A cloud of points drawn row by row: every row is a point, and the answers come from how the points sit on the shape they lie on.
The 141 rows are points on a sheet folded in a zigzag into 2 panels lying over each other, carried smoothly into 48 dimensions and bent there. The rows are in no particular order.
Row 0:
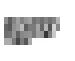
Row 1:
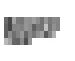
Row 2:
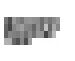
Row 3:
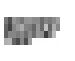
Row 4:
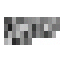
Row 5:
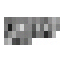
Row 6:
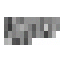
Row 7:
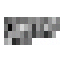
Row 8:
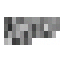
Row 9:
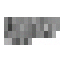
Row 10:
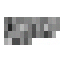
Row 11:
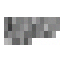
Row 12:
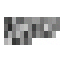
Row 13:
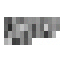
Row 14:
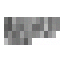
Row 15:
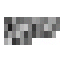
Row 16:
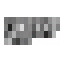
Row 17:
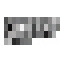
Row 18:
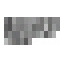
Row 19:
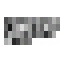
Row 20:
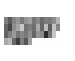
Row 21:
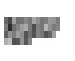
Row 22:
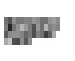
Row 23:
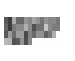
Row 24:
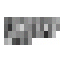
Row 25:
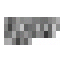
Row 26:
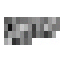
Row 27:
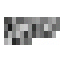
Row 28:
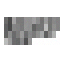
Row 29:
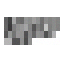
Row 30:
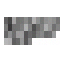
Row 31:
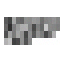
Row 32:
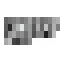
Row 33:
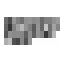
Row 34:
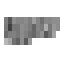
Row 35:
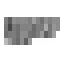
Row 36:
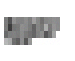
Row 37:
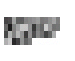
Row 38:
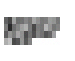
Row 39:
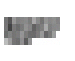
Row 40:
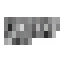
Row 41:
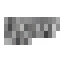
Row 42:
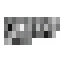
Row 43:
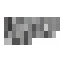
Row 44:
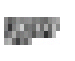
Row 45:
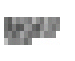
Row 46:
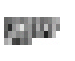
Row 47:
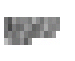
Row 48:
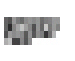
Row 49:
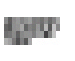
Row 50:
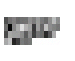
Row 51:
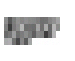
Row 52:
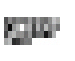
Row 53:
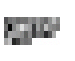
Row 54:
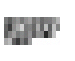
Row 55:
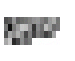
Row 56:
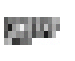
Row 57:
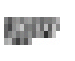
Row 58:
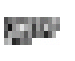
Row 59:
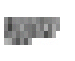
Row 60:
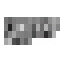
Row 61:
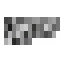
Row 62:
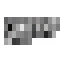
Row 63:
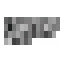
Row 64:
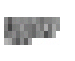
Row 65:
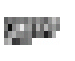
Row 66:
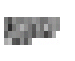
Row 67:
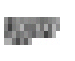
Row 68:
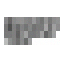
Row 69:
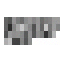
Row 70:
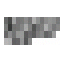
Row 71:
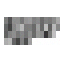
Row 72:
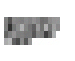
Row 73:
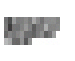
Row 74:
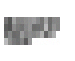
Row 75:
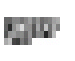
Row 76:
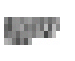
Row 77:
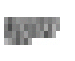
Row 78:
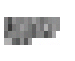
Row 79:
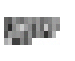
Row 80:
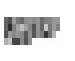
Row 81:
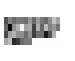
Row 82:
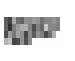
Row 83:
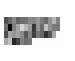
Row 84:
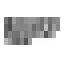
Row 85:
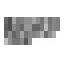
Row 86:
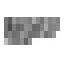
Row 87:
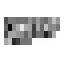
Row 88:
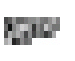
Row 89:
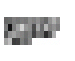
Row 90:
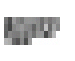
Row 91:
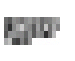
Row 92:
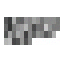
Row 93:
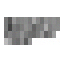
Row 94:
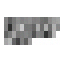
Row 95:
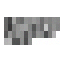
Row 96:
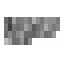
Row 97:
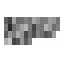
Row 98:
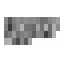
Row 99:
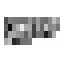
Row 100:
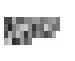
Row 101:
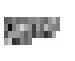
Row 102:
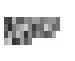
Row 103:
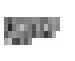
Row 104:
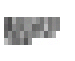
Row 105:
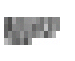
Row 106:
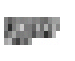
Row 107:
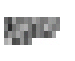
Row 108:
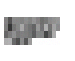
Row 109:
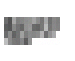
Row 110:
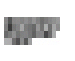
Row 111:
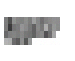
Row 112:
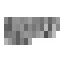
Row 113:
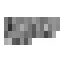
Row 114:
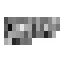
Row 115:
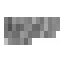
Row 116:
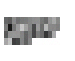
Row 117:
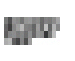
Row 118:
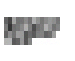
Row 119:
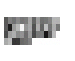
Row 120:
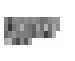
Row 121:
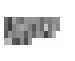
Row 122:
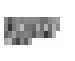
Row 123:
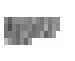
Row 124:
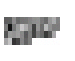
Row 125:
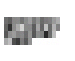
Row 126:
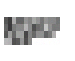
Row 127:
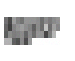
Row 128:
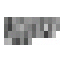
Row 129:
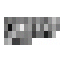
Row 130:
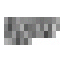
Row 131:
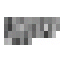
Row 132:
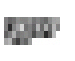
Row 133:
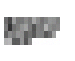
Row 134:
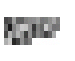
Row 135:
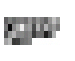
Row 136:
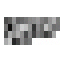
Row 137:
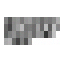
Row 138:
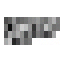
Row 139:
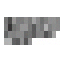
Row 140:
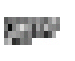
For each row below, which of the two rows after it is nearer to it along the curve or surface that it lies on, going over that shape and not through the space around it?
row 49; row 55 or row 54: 54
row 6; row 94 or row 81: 81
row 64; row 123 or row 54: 123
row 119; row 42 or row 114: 114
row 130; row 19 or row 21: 21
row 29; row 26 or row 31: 31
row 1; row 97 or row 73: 97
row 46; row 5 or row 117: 117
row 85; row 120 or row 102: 102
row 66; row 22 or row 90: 22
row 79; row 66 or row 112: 112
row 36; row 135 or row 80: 135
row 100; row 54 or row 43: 43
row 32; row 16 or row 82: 82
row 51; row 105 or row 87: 87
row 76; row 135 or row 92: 92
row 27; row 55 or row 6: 55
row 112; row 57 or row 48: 57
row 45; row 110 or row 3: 110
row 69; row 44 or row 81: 81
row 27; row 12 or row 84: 12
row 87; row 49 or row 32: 32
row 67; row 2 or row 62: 62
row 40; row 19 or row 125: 19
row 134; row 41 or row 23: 23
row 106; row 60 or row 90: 60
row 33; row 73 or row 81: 81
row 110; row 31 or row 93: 93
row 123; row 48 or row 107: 107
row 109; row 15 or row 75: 75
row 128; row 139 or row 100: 100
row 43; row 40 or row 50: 50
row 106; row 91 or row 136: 136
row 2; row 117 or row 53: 117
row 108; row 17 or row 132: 132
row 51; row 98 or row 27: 98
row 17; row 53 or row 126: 53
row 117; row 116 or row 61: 61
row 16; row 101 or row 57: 101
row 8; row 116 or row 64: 116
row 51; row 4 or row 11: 11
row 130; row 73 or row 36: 36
